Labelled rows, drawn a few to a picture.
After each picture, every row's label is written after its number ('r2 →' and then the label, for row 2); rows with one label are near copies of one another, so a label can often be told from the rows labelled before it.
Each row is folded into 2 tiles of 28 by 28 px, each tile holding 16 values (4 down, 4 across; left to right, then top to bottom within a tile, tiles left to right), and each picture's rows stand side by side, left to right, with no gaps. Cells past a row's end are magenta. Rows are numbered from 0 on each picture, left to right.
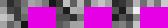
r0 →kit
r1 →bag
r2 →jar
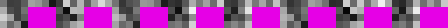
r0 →kit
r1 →bag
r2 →kit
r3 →jar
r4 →jar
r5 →kit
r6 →bag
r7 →jar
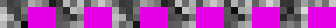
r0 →kit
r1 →bag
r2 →kit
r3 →bag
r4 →bag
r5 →jar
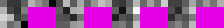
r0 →kit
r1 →bag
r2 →jar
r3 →jar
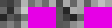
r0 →jar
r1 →bag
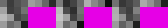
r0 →kit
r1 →kit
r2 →kit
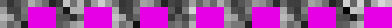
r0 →kit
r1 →bag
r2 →kit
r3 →jar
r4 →kit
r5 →kit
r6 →bag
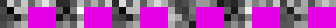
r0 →bag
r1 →jar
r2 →bag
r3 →kit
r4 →jar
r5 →bag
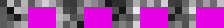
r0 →bag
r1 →kit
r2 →jar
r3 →jar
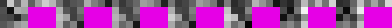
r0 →bag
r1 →kit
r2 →kit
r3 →kit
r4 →kit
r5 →jar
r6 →jar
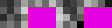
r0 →jar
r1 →kit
